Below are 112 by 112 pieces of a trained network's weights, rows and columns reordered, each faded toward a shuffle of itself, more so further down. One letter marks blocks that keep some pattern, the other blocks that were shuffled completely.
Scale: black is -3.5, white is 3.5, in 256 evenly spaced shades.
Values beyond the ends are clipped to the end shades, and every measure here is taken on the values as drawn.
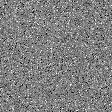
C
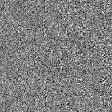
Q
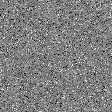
C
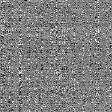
Q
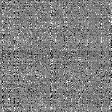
Q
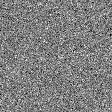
C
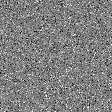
C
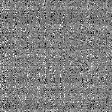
Q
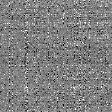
Q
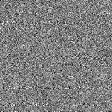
Q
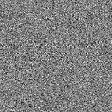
Q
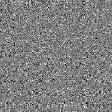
Q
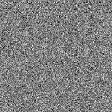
Q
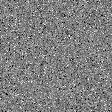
C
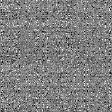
Q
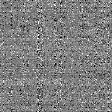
Q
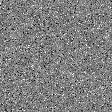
C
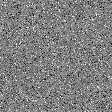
C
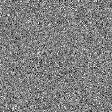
Q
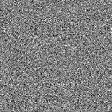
Q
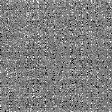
Q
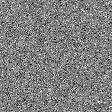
C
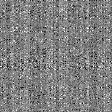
Q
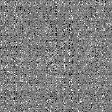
Q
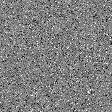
C
